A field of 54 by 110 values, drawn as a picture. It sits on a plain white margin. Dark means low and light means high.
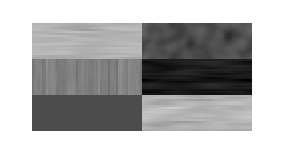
It is made of 3 by 2 panels. Panel 1,1: high, streaked across, faint in contrast. Panel 1,2: low, blotchy, faint in contrast. Panel 2,1: middling, streaked downward, faint in contrast. Panel 2,2: very low, streaked across, faint in contrast. Panel 3,1: low, flat. Panel 3,2: high, streaked across, faint in contrast.
